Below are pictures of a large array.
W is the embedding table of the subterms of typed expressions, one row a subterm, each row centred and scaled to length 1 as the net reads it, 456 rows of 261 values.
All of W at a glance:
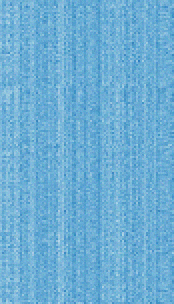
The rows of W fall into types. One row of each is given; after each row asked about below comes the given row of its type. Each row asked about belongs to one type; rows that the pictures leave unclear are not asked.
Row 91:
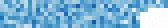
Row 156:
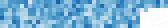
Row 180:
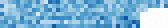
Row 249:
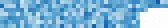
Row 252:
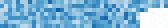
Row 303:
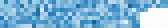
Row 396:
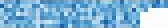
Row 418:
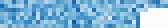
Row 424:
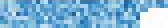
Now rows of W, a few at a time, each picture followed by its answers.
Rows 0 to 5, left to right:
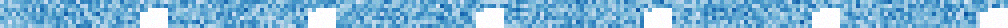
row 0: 424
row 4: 418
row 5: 252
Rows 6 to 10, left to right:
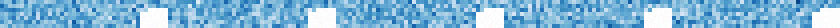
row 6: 418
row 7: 156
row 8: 418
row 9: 91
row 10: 303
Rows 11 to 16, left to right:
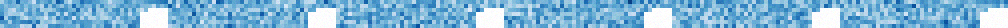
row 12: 396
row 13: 252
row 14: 249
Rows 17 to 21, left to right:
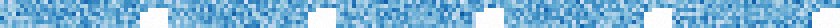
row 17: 424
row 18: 424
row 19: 252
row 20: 418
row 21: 396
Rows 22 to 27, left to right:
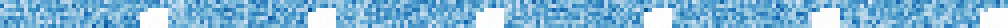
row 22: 249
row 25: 252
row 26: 252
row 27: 156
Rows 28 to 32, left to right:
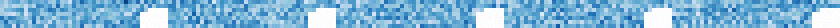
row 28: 249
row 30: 180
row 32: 249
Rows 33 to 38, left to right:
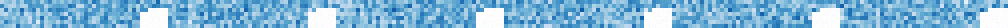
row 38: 252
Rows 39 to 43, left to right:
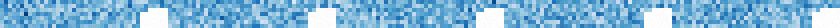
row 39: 396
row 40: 156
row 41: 424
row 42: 180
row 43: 303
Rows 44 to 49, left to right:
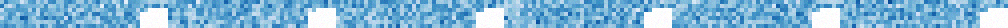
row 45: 156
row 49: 252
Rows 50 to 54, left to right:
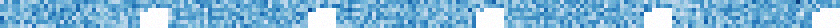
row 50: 303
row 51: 252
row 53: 396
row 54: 424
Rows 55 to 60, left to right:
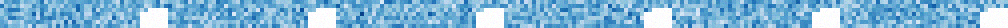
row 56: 418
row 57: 180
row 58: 91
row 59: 156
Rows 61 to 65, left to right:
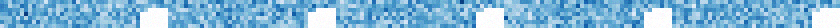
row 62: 303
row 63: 418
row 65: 418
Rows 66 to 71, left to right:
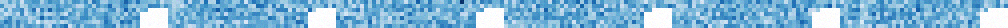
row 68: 91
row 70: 180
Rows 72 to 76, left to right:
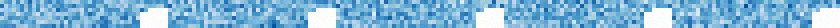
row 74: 252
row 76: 156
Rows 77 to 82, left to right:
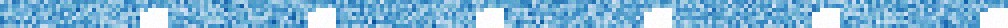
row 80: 156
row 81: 396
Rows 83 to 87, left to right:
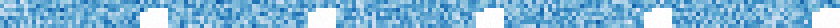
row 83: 249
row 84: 156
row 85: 252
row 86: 303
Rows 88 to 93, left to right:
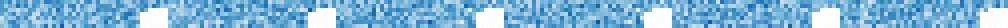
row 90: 303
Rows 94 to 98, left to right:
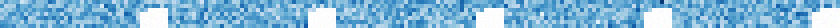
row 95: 418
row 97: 249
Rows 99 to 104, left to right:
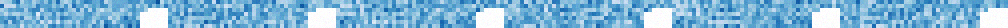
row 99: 249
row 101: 249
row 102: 303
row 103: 180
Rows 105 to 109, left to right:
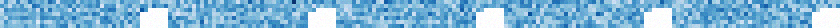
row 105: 396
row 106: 91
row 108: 156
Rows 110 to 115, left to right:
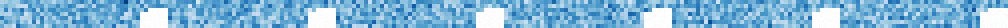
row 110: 424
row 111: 156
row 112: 91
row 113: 252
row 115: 180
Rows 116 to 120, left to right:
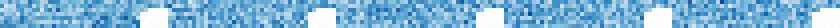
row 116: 180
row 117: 249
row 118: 418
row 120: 252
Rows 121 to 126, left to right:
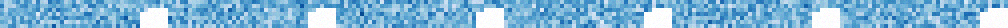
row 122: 249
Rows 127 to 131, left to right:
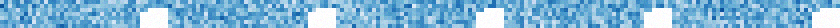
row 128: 418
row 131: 418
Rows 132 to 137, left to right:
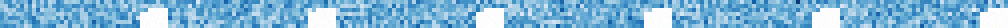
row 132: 91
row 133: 156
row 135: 180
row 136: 91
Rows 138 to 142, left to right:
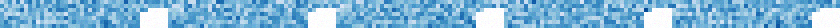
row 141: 91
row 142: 249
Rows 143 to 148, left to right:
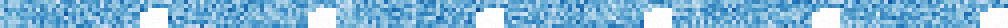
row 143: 424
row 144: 91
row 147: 249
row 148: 396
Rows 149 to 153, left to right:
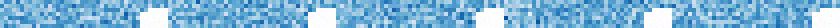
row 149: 91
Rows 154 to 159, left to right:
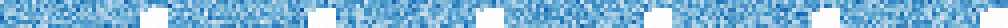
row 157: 418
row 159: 396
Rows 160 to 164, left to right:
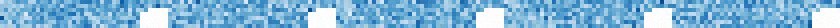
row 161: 91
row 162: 424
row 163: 424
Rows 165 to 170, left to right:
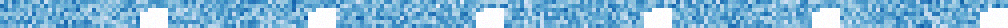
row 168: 252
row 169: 303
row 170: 424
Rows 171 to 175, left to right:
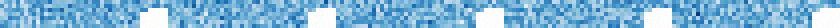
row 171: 252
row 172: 156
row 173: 303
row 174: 249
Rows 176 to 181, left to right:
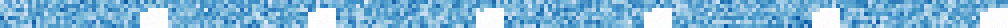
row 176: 91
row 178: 156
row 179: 303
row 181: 156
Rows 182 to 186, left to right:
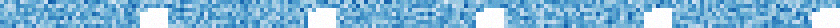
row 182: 180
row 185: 396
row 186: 91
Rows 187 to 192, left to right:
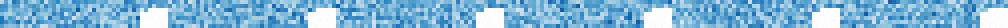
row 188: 91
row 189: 396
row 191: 424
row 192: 180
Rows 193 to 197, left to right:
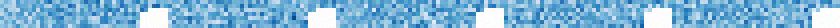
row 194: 396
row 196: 418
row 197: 418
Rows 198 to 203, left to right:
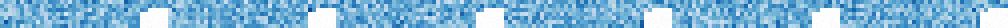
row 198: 303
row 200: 303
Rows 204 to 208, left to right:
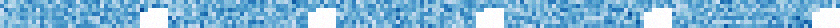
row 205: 303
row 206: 303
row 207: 91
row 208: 180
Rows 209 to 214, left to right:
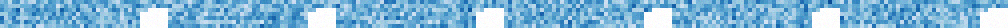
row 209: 418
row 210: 180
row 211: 180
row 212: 303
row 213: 249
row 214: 303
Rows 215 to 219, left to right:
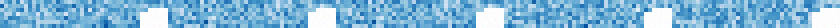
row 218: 252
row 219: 252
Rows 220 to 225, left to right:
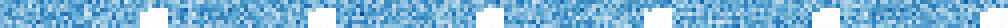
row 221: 418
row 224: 396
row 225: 418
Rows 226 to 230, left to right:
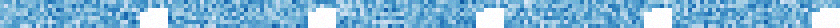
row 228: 180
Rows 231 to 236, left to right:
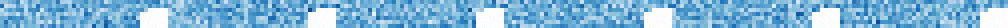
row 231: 249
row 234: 91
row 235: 396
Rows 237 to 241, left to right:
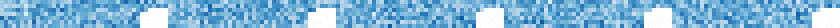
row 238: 252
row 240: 303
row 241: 418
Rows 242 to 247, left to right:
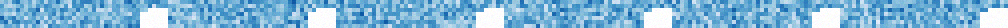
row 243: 424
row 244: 303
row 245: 303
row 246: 303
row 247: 252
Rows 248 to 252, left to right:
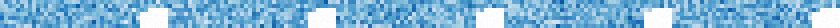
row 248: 91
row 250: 303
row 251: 180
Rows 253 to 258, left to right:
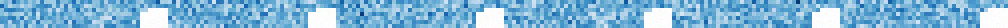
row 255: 396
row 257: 91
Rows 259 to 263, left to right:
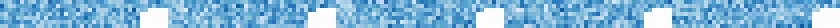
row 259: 418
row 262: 303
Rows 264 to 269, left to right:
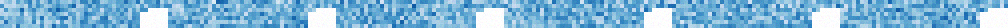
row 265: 180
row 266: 303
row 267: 424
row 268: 91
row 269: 252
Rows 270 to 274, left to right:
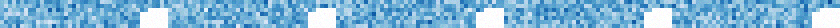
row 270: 156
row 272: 303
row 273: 418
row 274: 249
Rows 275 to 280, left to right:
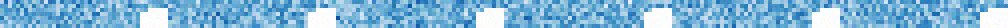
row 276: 156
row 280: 424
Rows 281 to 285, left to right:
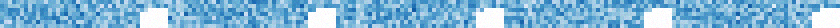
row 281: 418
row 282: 424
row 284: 249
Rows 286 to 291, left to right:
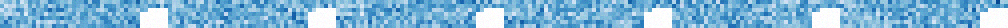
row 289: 303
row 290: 303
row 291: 424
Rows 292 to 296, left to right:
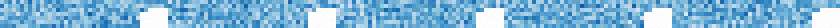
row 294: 252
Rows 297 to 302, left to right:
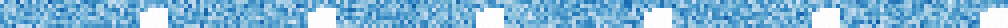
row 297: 91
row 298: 91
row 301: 418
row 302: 156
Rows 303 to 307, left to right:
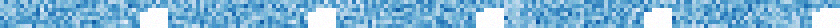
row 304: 91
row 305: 91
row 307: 303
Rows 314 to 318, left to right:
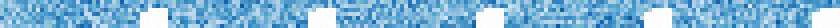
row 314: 424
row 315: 156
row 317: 180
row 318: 249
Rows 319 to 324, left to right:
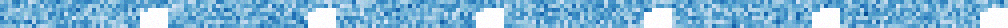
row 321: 249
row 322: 252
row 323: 396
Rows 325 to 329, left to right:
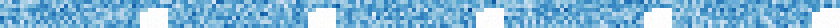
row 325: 249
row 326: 180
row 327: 418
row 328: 249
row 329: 156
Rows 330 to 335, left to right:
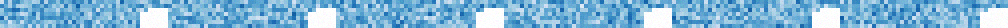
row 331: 91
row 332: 303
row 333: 180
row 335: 303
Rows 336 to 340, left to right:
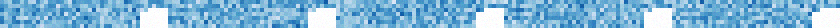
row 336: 418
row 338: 424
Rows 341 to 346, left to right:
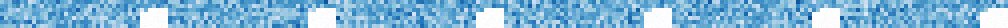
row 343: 424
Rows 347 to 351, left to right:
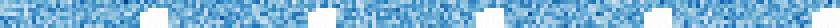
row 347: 249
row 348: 156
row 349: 252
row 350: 156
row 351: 156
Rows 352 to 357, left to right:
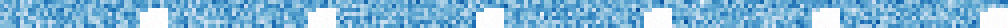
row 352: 156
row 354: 396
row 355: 418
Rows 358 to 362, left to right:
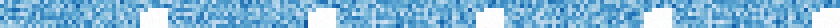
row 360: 396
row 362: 396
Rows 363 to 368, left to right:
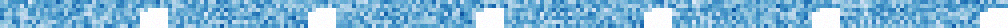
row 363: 156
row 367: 249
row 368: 249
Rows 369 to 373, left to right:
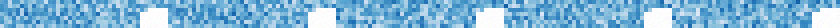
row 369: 418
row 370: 418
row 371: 156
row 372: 249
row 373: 156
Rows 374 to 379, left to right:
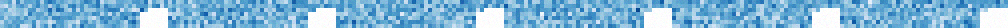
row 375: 303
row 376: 303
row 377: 418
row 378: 156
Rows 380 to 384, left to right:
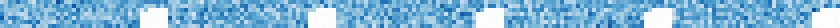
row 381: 418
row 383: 249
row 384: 252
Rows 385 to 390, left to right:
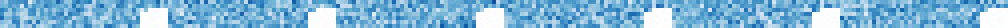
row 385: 156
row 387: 249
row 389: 156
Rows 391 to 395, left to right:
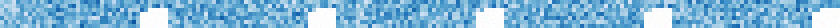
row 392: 418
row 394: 180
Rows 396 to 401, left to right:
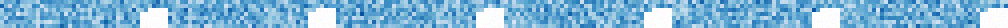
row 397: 418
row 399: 424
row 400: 303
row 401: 180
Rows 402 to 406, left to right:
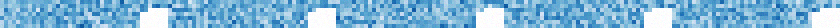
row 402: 424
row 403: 249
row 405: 418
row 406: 252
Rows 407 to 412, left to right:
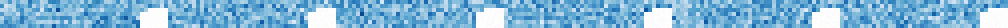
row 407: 180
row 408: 91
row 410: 396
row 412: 303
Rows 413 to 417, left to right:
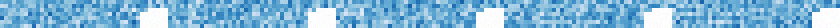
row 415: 156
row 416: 180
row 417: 396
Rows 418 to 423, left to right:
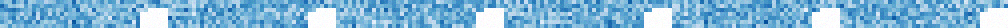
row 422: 252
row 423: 418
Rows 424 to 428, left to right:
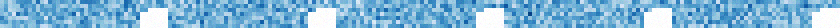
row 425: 91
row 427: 418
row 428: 303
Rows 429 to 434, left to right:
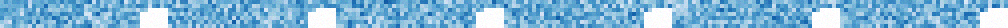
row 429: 156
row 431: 156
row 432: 418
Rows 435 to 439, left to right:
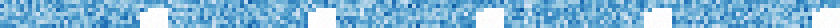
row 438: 252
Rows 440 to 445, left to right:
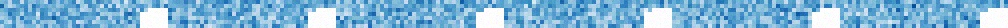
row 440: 418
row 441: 156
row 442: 303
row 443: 156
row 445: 156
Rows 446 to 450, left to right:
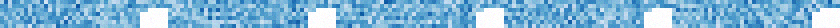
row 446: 303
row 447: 180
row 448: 180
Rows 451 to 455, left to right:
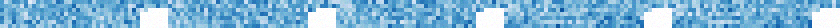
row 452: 424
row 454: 180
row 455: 180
